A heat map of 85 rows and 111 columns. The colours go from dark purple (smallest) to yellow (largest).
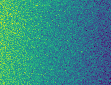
Grain: fine. Stripes: none. Odd rows or columns: none. Slope: up to the left.
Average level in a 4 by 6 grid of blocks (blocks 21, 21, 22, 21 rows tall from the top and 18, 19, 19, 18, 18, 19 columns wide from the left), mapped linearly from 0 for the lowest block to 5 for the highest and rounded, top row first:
543210
543210
543210
543210
